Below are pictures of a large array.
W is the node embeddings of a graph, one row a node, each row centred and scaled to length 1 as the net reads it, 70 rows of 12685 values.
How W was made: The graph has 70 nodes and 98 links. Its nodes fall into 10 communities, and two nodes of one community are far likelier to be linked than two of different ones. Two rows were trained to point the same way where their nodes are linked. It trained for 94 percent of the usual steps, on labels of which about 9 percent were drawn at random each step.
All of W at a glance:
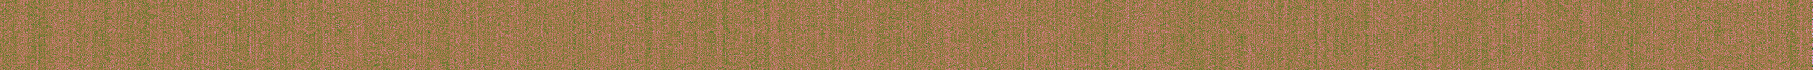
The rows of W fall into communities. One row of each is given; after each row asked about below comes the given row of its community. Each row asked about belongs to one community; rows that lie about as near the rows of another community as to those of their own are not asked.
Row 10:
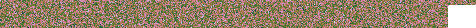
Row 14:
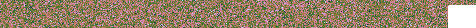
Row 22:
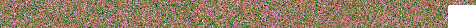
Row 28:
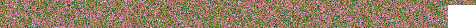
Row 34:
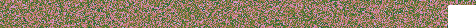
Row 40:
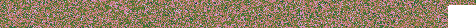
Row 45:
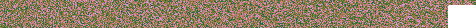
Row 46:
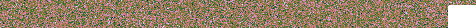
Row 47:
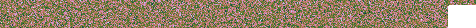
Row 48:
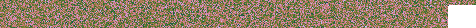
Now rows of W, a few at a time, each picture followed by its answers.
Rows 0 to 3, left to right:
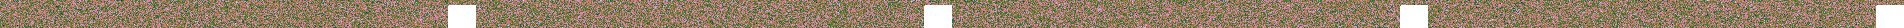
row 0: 47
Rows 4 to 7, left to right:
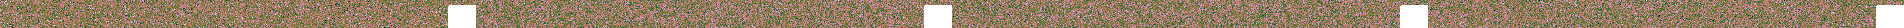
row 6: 14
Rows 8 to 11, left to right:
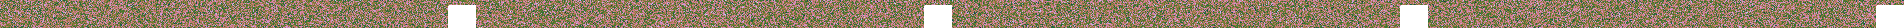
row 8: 40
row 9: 47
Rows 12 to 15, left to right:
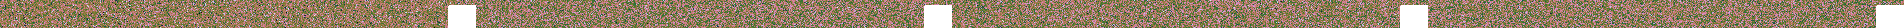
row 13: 10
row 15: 28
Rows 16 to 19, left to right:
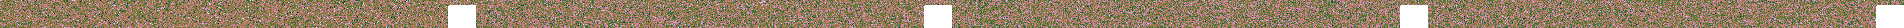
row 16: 40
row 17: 28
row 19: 48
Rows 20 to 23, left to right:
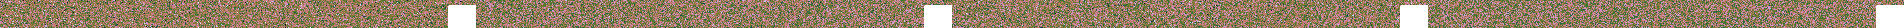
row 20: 14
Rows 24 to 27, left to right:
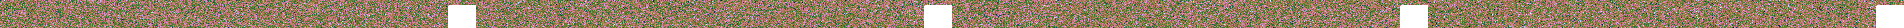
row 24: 46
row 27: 22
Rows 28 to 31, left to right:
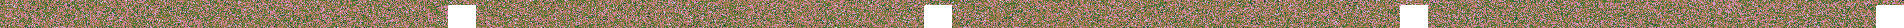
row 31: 14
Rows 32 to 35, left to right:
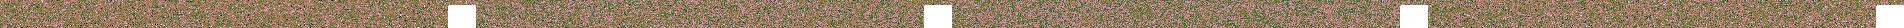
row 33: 10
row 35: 22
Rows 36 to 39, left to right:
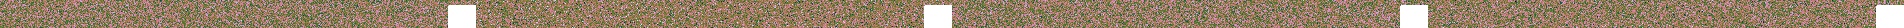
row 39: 34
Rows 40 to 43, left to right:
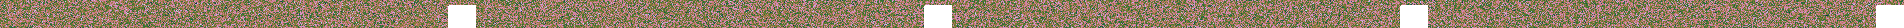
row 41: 34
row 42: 34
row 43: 10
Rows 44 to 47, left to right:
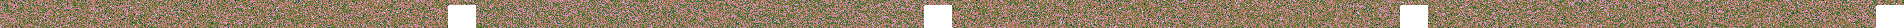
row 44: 45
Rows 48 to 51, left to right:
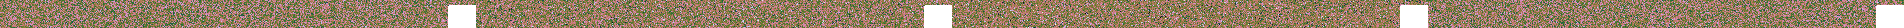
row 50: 40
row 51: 45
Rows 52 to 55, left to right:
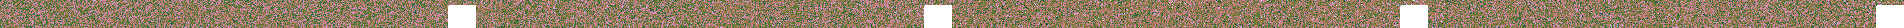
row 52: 47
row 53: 47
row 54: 34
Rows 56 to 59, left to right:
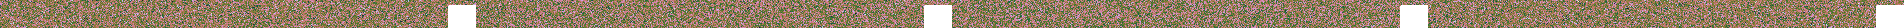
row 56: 10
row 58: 34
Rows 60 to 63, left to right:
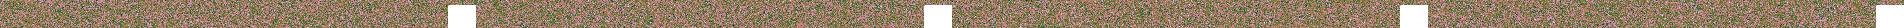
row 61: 47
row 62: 10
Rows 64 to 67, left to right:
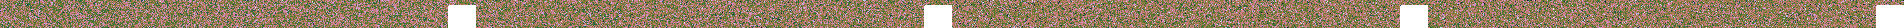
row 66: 14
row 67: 45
